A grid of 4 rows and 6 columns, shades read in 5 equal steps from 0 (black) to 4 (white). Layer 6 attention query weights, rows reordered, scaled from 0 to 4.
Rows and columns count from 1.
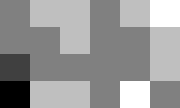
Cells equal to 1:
1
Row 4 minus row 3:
-1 1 1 0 2 -1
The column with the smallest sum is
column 1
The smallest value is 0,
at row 4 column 1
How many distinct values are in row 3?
3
